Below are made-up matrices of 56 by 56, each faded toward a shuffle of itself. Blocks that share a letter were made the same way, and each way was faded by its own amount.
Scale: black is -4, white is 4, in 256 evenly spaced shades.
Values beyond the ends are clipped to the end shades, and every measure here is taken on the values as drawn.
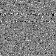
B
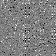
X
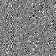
X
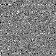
B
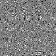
X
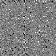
X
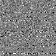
B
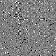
X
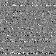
B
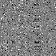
X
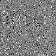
X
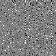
X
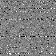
B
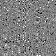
X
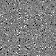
X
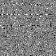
B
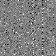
X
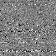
B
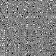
X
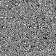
B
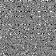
B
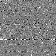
B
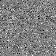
B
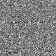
B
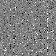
X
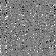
X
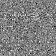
B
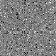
X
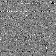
B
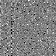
X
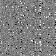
X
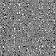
X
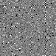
X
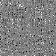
X
